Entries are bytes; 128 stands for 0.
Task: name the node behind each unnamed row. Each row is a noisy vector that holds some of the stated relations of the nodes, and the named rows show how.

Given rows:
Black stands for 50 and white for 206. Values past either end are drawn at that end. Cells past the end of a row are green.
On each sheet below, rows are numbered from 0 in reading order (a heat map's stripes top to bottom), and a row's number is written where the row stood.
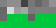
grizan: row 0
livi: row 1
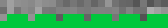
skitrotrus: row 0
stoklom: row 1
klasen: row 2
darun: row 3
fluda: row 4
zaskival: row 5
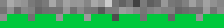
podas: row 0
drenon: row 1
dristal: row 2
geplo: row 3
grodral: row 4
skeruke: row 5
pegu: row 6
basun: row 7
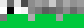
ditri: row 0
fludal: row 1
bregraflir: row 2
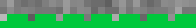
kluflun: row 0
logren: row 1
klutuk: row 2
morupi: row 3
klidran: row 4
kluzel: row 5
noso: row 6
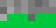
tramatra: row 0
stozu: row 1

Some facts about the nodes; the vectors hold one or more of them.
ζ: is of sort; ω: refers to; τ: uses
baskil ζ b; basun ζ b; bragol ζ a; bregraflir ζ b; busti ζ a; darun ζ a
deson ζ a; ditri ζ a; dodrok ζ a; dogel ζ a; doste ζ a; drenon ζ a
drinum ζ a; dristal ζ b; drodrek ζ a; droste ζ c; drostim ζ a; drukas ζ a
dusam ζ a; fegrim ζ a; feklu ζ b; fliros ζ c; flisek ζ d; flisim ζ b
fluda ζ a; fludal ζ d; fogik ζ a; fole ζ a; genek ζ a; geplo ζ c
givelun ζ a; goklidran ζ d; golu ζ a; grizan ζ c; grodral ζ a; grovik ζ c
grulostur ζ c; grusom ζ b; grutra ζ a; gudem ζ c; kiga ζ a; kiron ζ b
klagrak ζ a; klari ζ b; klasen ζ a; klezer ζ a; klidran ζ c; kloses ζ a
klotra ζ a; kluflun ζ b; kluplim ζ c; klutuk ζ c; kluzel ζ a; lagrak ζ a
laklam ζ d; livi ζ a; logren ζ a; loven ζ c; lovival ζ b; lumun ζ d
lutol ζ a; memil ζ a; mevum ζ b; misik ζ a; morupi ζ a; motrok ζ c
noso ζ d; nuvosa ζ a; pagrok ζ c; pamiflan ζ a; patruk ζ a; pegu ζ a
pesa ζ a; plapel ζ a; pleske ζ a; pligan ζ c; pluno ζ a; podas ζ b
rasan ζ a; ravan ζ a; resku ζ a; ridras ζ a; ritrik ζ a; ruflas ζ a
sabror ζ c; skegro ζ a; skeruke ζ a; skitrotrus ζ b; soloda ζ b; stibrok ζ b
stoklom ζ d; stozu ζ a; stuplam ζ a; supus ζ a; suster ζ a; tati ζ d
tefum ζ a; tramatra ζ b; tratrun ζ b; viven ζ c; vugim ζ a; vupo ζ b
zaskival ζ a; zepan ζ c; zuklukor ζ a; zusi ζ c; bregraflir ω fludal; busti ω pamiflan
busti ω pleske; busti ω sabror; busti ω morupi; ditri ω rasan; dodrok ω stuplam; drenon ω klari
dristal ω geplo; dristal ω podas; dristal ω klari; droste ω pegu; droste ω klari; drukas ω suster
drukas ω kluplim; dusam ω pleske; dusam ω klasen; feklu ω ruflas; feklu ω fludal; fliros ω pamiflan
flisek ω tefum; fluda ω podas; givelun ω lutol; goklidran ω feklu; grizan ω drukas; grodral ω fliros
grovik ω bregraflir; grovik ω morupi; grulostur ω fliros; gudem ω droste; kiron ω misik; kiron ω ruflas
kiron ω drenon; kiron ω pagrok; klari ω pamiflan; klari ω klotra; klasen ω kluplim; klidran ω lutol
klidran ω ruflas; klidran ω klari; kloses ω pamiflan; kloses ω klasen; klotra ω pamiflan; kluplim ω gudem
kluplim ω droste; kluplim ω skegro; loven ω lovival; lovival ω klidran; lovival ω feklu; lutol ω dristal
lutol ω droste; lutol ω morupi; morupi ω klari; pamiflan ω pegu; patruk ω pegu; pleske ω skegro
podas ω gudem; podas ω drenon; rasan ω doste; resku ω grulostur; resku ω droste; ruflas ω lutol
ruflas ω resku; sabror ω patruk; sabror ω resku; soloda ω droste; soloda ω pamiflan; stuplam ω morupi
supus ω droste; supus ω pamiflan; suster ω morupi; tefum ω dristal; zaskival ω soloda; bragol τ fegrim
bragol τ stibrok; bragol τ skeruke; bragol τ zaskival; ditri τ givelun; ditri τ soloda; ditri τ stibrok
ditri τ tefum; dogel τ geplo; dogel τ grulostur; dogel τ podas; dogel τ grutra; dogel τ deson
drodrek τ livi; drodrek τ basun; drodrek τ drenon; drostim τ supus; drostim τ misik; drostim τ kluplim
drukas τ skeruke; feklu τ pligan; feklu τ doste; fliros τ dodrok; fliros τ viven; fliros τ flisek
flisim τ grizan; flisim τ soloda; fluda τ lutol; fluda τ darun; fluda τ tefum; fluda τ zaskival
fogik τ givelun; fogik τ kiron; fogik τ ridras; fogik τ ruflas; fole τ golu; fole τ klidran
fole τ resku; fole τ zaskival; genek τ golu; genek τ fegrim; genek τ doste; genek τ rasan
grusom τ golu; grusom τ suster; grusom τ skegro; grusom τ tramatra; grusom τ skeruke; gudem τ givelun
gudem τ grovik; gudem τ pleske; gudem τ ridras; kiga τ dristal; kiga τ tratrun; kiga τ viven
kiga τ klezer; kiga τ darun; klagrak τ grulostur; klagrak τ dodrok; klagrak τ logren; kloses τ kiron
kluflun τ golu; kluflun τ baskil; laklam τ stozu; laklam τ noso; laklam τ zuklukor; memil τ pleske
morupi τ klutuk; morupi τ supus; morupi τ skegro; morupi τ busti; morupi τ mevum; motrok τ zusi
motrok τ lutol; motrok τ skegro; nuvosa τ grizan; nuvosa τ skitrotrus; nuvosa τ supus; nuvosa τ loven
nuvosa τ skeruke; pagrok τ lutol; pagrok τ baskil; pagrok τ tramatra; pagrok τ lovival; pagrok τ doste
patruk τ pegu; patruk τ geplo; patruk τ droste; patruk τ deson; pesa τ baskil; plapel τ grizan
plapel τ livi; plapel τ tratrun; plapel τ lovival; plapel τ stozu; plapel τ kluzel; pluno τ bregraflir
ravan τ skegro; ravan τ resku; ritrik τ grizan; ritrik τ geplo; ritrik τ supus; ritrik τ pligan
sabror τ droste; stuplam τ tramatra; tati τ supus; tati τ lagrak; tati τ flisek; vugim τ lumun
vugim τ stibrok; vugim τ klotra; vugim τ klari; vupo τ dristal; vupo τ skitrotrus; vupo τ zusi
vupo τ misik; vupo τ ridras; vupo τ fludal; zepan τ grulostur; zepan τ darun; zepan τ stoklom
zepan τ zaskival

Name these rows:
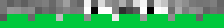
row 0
busti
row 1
dogel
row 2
grusom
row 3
rasan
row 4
pagrok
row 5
doste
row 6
soloda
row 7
patruk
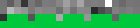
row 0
dodrok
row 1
pleske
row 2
lovival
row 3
misik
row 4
pamiflan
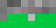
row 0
golu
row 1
feklu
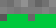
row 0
deson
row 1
klotra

